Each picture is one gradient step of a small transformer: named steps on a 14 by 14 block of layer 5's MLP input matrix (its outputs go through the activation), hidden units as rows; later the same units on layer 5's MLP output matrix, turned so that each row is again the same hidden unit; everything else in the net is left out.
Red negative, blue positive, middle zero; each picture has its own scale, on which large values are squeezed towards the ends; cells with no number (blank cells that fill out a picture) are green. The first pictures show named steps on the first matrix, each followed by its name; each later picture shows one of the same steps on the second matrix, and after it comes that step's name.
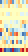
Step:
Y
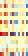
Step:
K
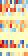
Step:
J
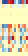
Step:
Y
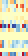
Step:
J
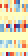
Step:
J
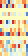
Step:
K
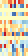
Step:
K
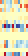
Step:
J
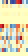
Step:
Y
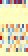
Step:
Y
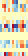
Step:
J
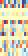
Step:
K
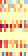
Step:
J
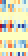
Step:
J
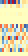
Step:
Y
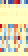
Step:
Y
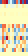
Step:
Y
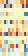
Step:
K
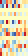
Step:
K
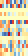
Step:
K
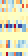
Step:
J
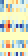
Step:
J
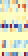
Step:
J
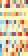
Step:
K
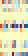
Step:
J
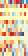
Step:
K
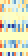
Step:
J
